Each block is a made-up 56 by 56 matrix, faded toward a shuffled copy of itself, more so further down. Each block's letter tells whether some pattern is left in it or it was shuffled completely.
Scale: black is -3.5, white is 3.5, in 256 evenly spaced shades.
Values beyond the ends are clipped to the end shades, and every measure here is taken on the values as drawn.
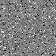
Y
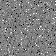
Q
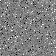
Q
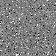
Y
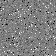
Q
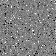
Y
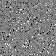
Y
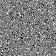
Q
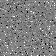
Q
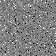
Y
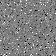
Q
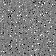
Y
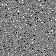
Q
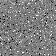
Q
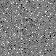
Y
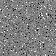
Q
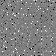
Y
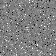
Q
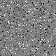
Y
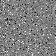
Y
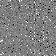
Y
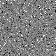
Y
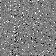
Y
